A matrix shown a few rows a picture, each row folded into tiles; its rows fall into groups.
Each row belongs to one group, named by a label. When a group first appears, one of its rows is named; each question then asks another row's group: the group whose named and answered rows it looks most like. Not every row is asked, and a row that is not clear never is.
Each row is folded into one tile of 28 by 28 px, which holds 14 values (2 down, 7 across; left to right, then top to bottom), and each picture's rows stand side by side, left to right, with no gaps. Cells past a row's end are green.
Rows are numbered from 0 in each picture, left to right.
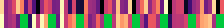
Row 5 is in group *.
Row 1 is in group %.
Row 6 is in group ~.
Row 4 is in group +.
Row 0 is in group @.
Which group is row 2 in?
+
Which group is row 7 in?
+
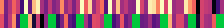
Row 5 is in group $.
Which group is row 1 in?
$
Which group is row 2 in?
*
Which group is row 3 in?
*
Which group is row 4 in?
*
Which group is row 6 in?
@
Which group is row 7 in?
~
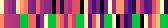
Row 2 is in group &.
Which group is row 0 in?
@
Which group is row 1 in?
&
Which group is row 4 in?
$
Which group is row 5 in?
%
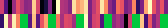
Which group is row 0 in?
%
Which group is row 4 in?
$
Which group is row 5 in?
$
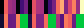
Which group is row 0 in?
~
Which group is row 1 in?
~
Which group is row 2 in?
*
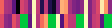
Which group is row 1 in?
+
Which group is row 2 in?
$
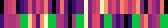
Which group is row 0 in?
~
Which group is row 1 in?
&
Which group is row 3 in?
@
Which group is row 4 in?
$
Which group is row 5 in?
&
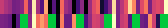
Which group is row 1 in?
+
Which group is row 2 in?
~
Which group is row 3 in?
~
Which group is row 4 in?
@
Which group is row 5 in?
*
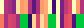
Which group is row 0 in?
@
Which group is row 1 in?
%
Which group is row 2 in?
@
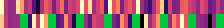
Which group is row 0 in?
@
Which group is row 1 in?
%
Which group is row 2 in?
*
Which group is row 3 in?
*
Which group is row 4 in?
*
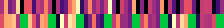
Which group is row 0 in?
+
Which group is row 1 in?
&
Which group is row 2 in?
%
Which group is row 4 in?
&
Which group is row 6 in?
%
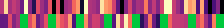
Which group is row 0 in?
*
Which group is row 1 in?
&
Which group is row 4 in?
%
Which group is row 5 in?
*
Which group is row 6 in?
@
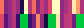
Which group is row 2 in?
@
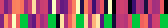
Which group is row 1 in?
*
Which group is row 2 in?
%
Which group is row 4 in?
~
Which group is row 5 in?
&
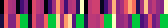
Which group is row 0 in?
~
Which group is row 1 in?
~
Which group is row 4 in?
@
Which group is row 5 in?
*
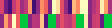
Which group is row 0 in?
%
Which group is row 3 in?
@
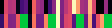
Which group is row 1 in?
~
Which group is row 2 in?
@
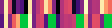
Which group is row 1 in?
@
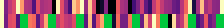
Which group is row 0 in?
@
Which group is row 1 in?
&
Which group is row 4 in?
~
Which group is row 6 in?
%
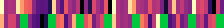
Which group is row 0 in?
@
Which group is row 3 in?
&
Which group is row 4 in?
@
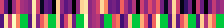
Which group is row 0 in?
%
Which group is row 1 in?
+
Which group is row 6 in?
+
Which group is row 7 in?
%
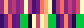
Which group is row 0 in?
*
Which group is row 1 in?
%
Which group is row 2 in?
*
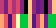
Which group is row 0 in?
&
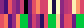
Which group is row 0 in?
&
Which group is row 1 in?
$
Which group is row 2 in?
@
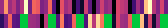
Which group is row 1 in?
$
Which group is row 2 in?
~
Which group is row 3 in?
%
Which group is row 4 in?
~
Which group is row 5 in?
$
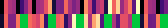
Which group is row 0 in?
~
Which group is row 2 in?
&
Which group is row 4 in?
*
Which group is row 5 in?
~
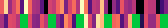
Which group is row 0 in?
*
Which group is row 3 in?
&
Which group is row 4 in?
&
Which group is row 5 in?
~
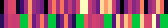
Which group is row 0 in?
~
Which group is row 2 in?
*
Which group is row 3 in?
@
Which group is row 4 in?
%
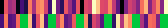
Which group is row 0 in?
~
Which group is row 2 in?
&
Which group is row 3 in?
$
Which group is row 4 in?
%
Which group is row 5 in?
*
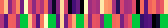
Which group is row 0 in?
*
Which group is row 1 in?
&
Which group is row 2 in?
+
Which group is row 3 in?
@
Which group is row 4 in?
&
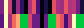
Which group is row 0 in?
+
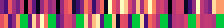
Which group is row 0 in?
&
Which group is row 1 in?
%
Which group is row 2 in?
~
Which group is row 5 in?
$
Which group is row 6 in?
~
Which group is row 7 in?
@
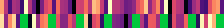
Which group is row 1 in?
%
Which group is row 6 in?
~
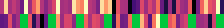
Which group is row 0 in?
*
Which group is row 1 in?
$
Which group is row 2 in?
@
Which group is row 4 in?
~
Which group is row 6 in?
&
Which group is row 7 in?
$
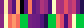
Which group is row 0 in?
+
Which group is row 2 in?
&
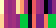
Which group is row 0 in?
@
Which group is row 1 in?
~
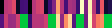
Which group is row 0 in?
~
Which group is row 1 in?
~
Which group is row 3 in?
+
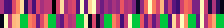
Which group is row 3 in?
$
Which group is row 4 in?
&
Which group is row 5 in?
$
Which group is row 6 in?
%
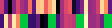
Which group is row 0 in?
%
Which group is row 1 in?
$
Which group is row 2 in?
~
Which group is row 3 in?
@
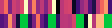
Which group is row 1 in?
*
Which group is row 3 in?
%
